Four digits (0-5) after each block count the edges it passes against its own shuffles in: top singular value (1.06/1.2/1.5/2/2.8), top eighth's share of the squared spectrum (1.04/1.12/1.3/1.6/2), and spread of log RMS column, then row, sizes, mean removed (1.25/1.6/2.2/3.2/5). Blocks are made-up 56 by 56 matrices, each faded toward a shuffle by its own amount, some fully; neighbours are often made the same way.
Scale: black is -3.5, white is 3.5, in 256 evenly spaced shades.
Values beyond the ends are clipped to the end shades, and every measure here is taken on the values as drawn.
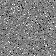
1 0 0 0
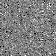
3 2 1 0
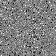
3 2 0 0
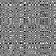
5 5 3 3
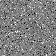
1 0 0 0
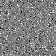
2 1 0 0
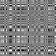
5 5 4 4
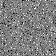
0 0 0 0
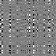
4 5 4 3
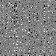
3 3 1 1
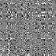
4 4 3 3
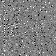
3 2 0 0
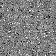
2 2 0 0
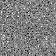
2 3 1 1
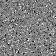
0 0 0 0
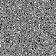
2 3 1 0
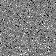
0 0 0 0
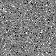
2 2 0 0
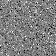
0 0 0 0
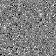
3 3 1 1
